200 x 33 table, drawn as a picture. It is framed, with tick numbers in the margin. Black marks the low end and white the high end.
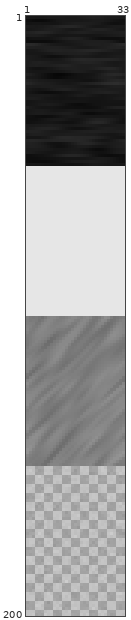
The table splits into 4 rows of 1 panel. Panel 1,1: very low, streaked across, faint in contrast. Panel 2,1: very high, flat. Panel 3,1: middling, slanting up to the right, faint in contrast. Panel 4,1: high, checkered.
